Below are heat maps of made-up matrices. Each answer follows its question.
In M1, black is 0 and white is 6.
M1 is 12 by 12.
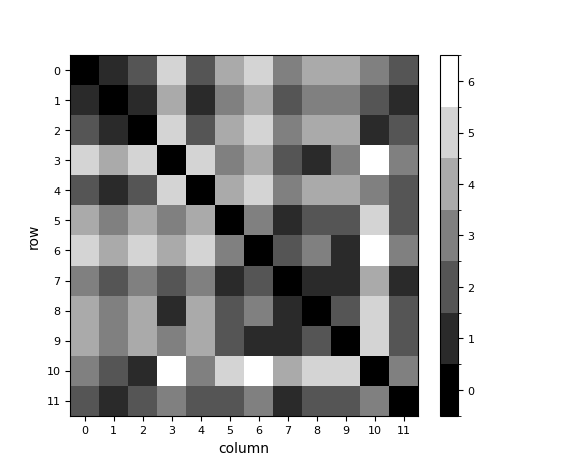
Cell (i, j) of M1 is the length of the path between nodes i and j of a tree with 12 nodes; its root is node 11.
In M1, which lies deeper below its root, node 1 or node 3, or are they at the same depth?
node 3
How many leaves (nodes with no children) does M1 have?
6
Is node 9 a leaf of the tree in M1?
no
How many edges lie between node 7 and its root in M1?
1
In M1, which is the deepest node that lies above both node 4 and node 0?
1
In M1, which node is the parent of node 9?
7
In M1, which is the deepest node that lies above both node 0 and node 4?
1
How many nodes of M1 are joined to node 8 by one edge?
2
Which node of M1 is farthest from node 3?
10
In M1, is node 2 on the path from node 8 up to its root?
no
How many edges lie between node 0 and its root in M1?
2
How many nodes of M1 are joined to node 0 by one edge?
1
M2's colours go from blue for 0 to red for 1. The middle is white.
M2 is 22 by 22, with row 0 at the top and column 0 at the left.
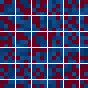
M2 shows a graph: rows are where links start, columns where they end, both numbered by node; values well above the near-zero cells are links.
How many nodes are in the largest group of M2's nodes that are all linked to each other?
4
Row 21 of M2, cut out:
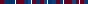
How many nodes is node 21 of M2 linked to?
10
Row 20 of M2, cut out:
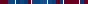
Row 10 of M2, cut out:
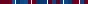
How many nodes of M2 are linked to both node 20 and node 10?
7
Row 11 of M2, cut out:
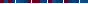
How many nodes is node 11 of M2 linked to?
7
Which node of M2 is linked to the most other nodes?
node 8
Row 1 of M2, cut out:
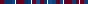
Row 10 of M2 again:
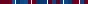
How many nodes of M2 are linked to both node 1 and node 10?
4
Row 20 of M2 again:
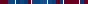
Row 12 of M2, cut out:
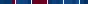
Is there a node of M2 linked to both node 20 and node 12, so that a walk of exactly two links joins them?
no
